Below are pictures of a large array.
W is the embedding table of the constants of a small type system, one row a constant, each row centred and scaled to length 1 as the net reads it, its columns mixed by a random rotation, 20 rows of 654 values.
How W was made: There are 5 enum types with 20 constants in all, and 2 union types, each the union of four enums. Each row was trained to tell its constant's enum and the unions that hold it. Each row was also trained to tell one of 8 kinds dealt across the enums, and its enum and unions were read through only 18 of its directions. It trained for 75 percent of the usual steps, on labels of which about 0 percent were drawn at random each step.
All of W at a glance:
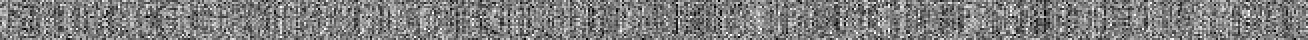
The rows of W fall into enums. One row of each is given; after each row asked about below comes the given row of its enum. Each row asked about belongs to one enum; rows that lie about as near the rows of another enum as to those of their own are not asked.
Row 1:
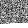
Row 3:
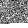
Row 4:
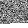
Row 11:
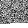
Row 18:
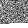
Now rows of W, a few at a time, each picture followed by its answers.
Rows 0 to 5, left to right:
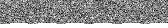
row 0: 11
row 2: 18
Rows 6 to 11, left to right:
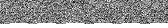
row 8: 1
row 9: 11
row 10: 3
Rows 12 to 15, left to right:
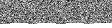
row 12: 11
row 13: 3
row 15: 3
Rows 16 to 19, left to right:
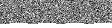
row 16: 3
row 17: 1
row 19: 1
